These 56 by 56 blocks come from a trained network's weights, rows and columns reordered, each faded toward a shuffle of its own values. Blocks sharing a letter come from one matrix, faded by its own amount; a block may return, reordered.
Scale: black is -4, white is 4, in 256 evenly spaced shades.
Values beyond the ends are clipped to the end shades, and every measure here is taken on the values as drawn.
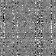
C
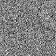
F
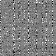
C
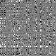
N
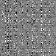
C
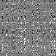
N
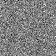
F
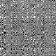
N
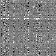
N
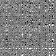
N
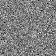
F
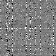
C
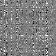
N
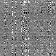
N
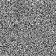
F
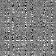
N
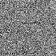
F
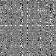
N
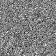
F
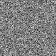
F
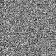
F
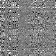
C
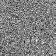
F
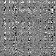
N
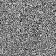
F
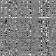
N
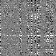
N
